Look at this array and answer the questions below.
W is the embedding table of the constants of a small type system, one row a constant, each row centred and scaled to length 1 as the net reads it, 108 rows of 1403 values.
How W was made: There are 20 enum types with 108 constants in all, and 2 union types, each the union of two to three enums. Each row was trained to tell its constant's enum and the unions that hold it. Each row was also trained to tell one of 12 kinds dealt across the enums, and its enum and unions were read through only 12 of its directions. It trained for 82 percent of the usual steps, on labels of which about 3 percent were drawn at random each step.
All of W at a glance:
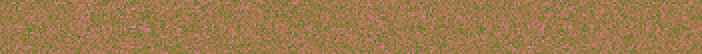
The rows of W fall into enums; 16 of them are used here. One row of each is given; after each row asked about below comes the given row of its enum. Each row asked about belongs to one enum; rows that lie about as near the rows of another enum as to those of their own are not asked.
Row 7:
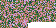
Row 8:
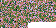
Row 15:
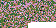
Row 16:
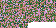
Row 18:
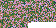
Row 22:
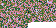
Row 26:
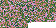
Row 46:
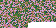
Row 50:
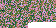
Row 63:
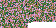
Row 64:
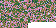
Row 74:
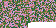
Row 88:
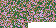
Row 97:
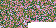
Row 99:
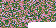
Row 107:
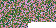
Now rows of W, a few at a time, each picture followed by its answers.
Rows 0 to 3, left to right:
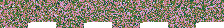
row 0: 46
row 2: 64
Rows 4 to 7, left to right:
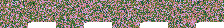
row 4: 50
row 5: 15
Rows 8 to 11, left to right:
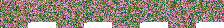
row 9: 26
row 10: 8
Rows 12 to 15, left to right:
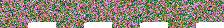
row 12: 99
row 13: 99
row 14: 16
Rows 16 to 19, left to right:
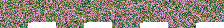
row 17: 50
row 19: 46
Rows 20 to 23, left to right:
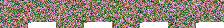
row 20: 64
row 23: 64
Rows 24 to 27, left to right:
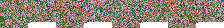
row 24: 64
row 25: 50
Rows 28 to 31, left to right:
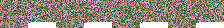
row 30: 8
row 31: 8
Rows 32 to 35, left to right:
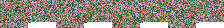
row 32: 64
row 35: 64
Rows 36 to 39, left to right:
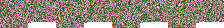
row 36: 97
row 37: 15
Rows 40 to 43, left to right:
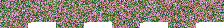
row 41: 16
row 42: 26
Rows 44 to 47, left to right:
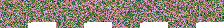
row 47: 8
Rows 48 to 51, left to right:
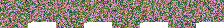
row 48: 50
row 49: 26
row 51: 74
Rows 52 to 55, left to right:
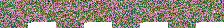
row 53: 26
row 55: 16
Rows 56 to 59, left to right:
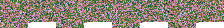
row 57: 99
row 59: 63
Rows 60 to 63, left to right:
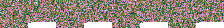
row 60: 97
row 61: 15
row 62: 50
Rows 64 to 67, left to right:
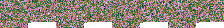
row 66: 26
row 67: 63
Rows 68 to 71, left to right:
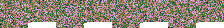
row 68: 16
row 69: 97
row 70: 50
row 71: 99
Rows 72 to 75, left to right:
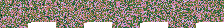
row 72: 97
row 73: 7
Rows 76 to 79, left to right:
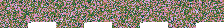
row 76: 97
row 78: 8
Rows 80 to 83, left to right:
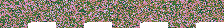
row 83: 18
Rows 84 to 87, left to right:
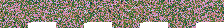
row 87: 15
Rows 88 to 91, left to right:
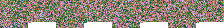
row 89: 107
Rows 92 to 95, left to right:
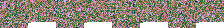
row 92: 107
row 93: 26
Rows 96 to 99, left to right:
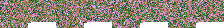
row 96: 63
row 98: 8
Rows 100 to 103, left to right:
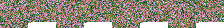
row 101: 16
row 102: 97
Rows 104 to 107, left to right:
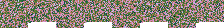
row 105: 7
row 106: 46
